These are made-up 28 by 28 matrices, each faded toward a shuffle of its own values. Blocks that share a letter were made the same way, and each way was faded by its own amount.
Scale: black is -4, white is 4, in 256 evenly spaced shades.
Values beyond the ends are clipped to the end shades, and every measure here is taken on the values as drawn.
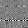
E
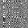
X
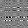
E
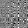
X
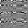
E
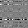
E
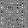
X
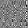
X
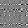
E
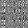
X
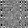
X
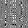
X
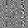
X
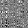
X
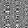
X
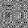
X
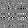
E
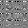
E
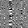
X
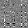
X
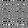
E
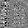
X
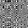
X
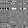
E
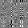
X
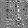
X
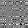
E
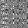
X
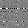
E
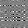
E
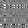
E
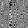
X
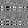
E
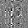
X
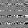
E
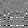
E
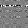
E
